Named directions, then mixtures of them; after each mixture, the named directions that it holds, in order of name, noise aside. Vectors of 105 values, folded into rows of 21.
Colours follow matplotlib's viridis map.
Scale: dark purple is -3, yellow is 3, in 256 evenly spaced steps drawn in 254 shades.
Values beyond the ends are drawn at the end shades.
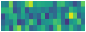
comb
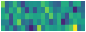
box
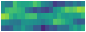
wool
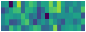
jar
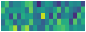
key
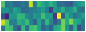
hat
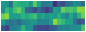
wool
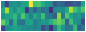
comb, hat, wool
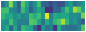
box, jar, wool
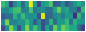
hat, jar, key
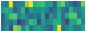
comb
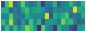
box, jar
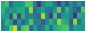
key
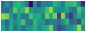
comb, hat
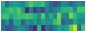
box, comb, wool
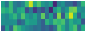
comb, hat, wool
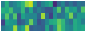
comb, key, wool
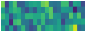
box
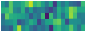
comb, wool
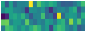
comb, hat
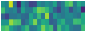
jar, wool
